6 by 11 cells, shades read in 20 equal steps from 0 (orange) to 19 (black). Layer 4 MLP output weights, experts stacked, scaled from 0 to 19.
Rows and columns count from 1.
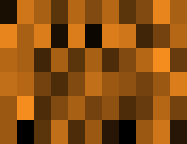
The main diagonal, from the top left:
17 6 14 13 6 7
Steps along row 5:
down up down down up down up down down up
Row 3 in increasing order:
0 5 5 6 6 6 9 11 12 13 14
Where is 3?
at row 1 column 2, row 2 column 8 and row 6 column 10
